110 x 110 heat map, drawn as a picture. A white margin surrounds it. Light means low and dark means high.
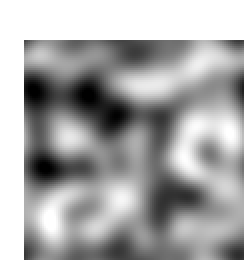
Grain: smooth. Mirror symmetry: none. Histogram: bell-shaped. Lone odd cells: none. Ninth with the highest average: top left.
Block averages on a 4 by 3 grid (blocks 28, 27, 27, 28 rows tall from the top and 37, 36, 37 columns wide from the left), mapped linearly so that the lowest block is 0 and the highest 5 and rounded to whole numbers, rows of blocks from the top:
4 3 1
4 5 0
4 2 1
1 3 2
